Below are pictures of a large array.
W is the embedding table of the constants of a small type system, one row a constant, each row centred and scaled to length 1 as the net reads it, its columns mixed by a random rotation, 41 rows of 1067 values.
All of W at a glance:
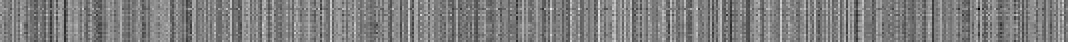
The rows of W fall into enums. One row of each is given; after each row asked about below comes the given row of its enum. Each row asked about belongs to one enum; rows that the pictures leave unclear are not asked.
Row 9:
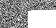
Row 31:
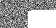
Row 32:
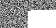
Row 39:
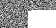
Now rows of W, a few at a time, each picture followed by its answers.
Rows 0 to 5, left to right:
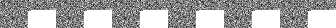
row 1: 31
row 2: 31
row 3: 39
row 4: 31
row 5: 31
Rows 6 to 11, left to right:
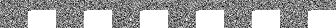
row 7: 32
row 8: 9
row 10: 31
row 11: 39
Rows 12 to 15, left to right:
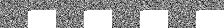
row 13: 31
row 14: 39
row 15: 39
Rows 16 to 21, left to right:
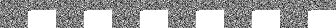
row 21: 39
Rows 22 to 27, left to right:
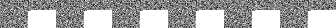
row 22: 32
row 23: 31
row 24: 32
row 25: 32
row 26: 39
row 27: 32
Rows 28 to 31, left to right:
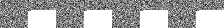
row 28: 31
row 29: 32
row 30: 39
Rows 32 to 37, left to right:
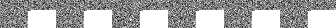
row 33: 32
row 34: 9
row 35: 31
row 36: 32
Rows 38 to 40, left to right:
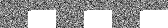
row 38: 31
